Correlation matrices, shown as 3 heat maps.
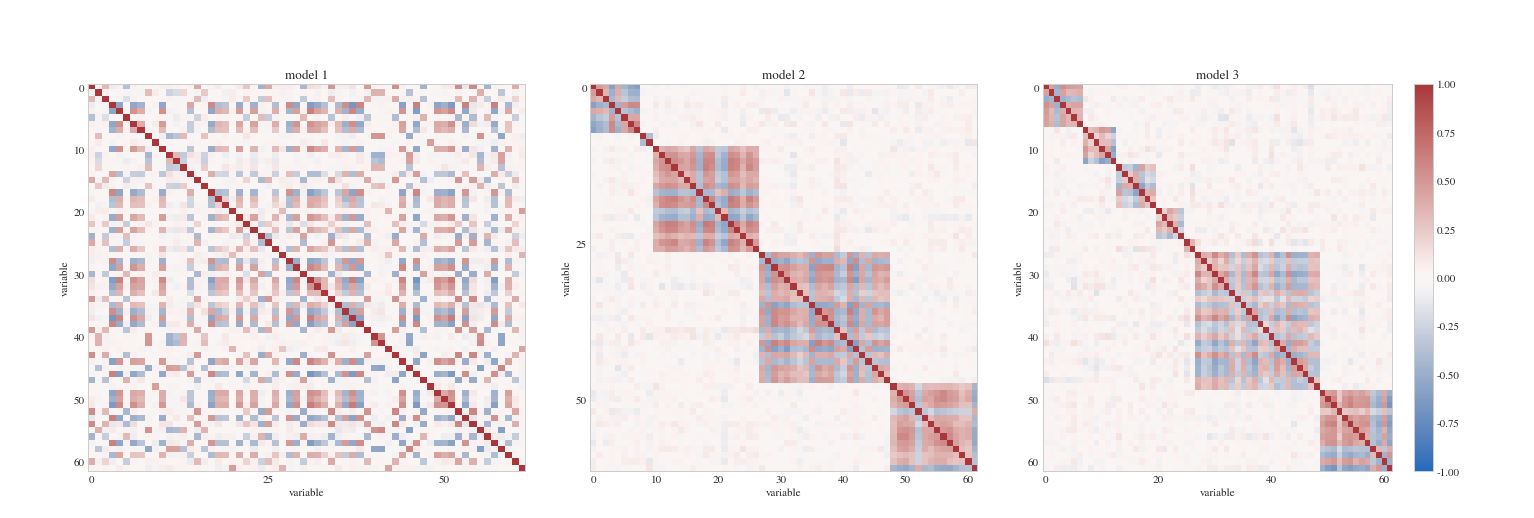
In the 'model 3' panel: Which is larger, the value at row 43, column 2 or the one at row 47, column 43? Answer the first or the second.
the second
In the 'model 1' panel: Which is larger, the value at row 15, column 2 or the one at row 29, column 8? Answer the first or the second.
the first
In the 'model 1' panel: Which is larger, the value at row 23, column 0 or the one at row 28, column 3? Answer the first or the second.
the second
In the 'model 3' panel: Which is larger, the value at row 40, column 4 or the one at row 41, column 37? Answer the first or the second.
the first
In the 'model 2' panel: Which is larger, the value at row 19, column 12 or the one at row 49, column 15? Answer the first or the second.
the first
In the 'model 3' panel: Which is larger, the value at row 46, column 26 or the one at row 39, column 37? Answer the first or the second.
the first
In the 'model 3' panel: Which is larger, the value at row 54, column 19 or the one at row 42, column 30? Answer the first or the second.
the first
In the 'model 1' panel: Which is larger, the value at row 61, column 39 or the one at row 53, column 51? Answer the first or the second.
the first
